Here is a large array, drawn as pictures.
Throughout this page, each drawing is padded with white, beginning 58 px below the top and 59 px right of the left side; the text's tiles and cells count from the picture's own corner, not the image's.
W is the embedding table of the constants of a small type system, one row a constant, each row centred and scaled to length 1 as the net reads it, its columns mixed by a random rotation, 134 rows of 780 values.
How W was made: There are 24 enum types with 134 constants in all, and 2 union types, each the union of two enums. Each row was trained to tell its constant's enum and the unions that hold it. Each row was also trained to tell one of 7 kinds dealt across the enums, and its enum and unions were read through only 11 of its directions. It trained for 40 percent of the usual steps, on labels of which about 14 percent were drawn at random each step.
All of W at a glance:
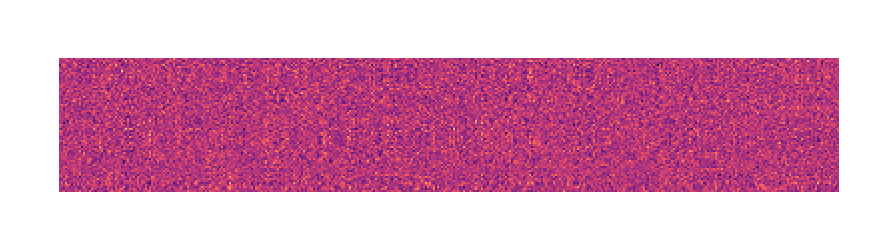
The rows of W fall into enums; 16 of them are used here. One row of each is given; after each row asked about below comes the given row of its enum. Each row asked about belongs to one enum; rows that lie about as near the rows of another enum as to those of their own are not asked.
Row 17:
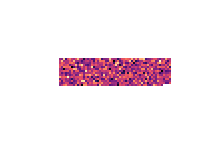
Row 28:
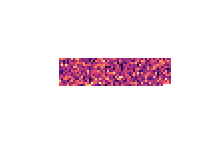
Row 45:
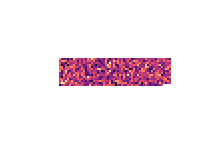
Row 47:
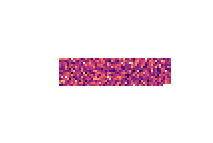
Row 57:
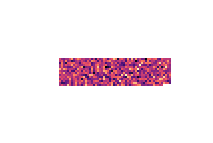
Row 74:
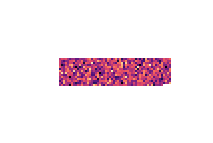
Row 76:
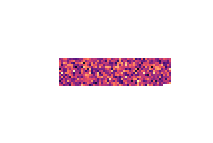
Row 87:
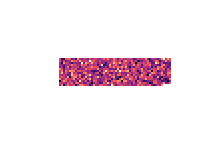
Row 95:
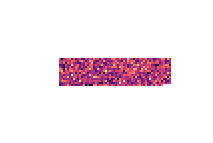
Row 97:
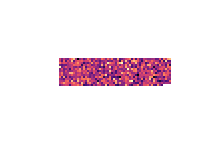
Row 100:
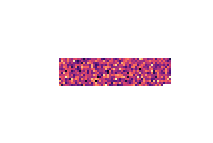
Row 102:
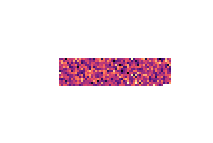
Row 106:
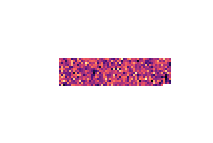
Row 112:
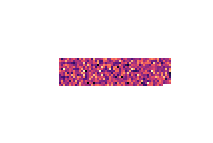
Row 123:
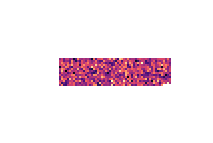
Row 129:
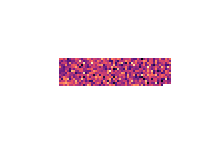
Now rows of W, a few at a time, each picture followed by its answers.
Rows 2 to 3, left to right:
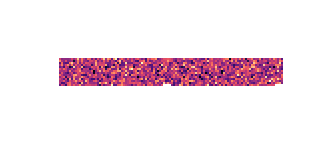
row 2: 123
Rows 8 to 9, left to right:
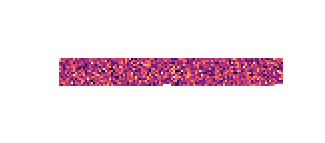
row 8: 74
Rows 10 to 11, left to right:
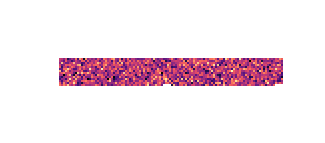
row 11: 123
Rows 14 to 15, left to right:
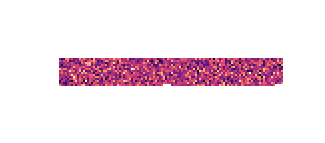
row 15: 102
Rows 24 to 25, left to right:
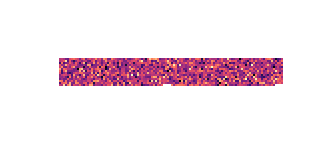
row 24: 57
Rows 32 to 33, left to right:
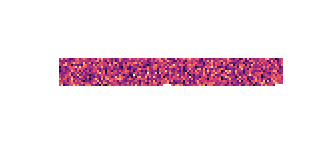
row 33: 57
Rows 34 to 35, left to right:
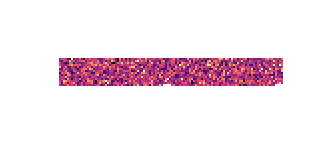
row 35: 123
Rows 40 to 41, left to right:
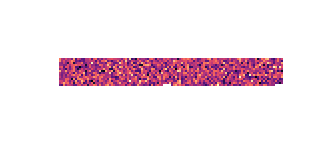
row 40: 74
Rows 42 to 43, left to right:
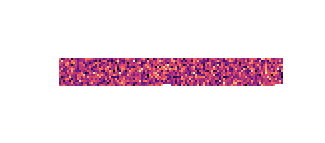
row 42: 95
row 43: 123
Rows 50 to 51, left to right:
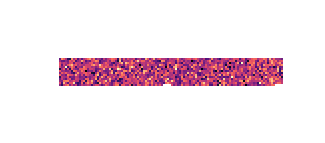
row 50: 47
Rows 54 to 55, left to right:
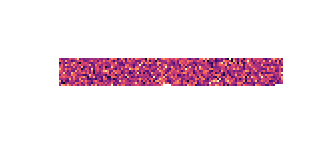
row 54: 57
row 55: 45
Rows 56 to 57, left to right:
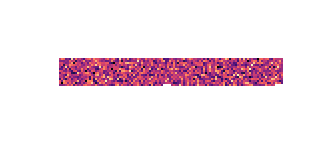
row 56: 47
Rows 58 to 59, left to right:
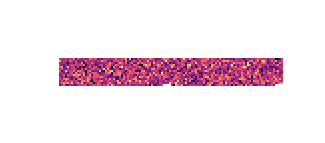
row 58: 74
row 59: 47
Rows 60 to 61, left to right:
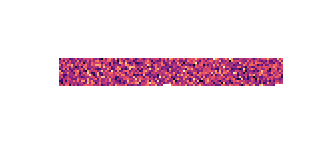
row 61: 112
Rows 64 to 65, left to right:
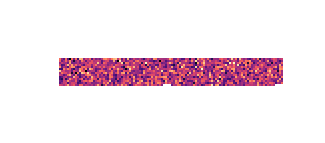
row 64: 112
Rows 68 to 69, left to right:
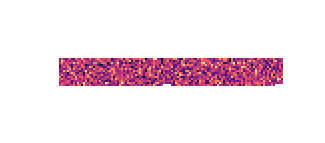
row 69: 47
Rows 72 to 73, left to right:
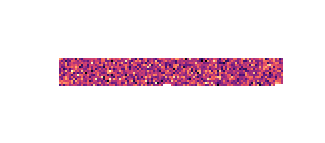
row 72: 97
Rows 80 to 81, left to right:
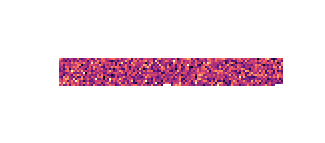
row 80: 97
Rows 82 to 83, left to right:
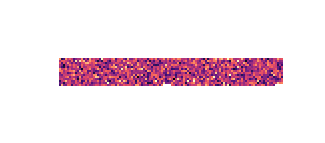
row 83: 87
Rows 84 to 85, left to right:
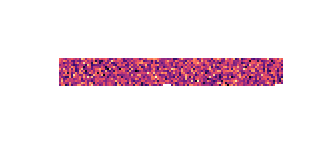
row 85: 123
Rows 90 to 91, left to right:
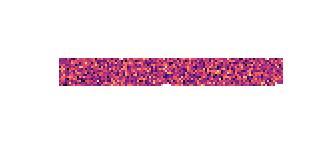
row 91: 57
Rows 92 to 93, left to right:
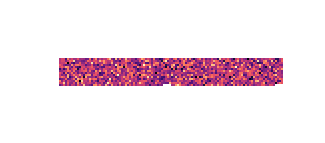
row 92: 74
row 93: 97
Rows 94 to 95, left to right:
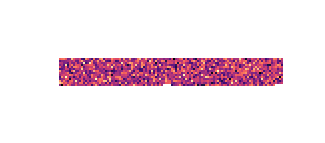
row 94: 47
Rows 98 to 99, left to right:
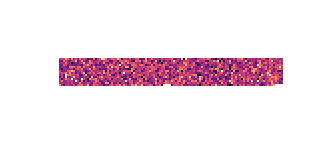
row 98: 112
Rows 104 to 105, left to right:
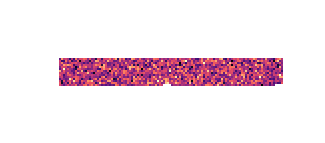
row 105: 74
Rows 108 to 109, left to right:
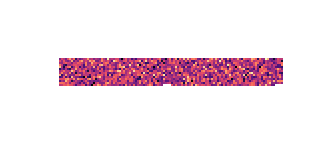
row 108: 97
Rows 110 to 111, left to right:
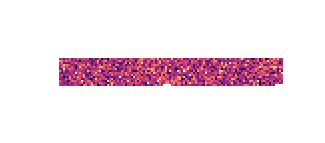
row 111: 95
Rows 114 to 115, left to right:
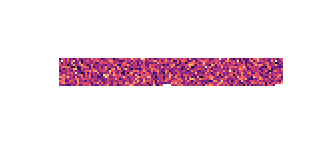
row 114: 100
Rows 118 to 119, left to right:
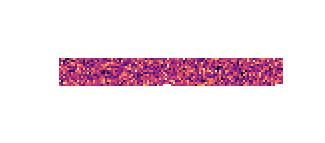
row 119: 57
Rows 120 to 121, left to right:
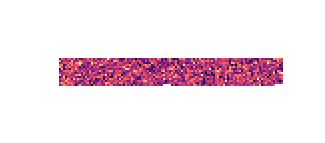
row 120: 97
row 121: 102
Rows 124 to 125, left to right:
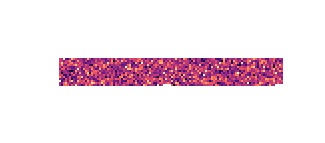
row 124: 28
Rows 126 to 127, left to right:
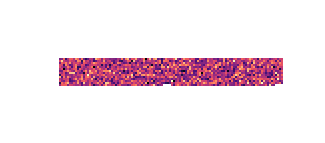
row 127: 28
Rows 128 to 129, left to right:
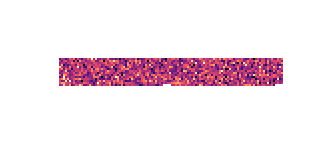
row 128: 45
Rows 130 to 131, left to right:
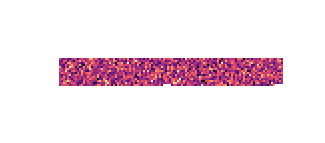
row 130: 45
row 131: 45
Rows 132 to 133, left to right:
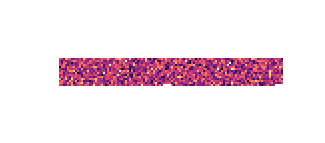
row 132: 87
